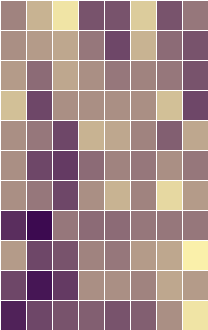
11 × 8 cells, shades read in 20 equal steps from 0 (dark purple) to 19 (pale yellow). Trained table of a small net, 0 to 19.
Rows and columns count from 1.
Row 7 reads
11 9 5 11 14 10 17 12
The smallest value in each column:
2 0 4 6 5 7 6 5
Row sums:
85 78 78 84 82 67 89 55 86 67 62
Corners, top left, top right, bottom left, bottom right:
10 9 2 18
